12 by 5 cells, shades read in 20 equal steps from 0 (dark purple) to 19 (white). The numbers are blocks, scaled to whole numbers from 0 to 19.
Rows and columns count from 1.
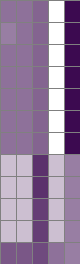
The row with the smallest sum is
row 12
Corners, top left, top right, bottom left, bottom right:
8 0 6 9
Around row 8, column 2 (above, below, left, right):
8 14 14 3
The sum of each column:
119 118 68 197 45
